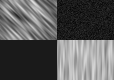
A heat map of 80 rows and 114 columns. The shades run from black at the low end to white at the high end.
It is made of 2 by 2 panels. Panel 1,1: middling, slanting down to the right, strong in contrast. Panel 1,2: very low, fine-grained, faint in contrast. Panel 2,1: very low, flat. Panel 2,2: high, streaked downward.
